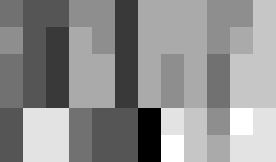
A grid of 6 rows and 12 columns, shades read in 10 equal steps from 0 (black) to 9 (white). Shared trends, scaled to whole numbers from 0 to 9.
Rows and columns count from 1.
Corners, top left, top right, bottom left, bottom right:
4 7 3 8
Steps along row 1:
down same up same down up same same down same up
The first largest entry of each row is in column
12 12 11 11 11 8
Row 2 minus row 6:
2 -5 -6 2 2 -1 6 -3 -1 -1 -2 -1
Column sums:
23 28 25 31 28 14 24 39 38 29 42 44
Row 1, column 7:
6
